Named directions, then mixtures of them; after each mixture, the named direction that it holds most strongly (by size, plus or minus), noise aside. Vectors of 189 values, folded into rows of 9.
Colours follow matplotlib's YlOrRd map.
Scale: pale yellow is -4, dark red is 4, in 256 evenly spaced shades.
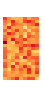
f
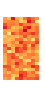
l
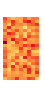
f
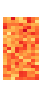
l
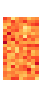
f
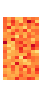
f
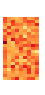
f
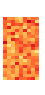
f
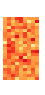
f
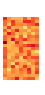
f
